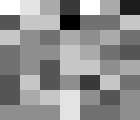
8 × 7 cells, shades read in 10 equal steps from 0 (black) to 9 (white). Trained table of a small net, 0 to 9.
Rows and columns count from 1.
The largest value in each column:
9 8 7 8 9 7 7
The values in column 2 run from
5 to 8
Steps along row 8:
same same up down same up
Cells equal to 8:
3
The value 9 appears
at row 1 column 1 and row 1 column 5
